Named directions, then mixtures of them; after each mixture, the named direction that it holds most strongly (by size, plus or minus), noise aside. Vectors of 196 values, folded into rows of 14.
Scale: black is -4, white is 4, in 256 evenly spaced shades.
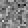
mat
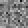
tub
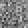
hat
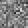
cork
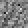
hat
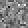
mat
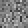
hat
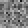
tub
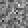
mat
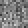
hat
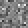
mat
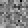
tub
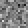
mat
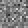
tub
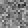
mat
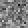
mat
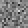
hat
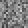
hat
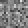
tub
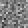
hat
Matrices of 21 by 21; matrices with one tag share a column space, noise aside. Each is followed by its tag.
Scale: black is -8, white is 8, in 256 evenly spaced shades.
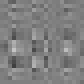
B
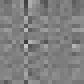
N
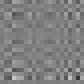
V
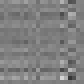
V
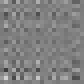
V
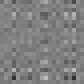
V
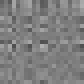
N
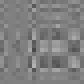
B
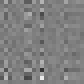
V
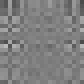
N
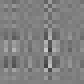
B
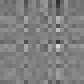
N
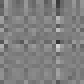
N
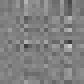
N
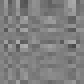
N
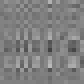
B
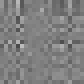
N
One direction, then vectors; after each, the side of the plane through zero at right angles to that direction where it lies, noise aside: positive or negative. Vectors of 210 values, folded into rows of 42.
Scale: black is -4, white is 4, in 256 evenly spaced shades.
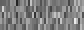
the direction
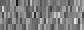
positive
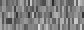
positive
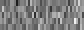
positive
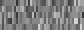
positive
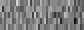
negative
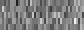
positive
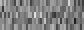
negative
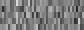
negative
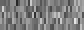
positive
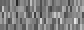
positive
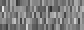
positive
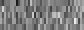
positive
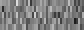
negative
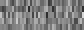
negative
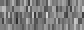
positive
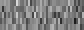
negative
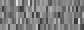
negative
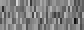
negative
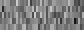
negative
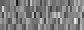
positive
